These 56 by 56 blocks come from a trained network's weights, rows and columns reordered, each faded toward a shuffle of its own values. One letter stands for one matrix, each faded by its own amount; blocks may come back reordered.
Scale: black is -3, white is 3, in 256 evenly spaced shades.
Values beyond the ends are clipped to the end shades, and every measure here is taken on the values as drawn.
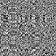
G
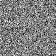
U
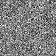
U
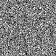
U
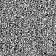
U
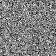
U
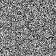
U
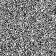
U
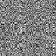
G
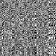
G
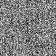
U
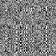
G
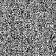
U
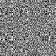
G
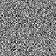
G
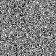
U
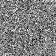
U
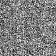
U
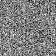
U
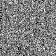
U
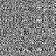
G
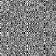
G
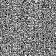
U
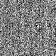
U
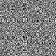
G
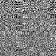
G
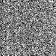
U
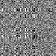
G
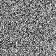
U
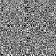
G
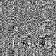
G
